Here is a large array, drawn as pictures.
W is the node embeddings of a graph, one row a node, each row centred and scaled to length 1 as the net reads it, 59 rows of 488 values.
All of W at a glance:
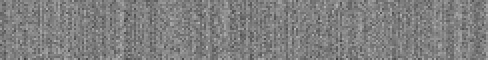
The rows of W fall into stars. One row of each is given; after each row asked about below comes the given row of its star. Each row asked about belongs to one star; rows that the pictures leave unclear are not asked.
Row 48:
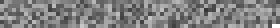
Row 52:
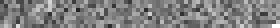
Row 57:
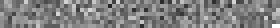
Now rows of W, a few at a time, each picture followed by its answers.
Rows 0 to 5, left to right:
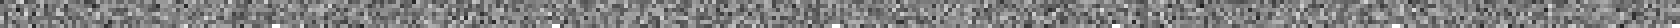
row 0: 57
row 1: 52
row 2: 52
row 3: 48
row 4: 48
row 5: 52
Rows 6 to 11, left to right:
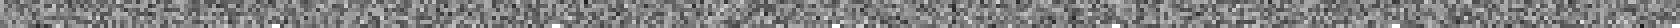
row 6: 48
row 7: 52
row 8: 48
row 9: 52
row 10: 48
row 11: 57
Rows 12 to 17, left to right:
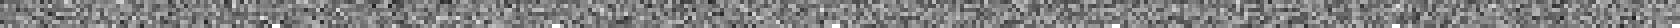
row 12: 57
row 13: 57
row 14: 48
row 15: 48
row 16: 48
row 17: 52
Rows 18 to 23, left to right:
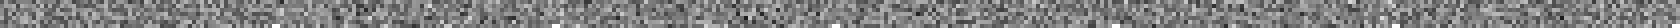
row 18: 57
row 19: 52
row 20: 52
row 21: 52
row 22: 57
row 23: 57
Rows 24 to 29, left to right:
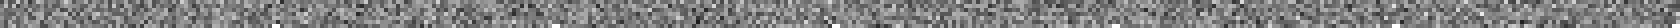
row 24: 57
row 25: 52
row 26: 57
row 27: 48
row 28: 57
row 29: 57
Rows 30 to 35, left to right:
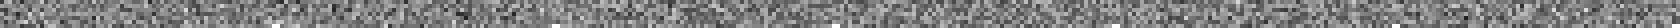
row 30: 48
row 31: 52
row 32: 48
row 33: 52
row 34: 57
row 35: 48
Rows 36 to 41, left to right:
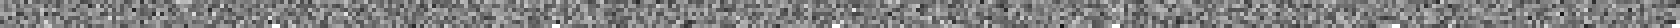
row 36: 48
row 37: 52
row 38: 57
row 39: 52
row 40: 52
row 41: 48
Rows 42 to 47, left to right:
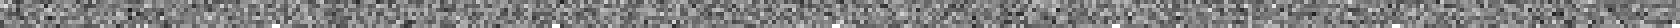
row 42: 48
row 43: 57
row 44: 48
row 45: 52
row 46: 57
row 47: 48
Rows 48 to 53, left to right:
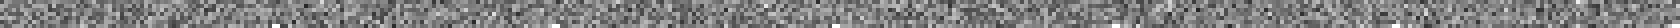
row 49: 48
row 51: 48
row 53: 48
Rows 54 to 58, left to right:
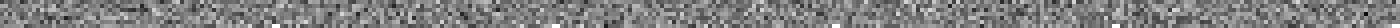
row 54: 48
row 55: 52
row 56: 52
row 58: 48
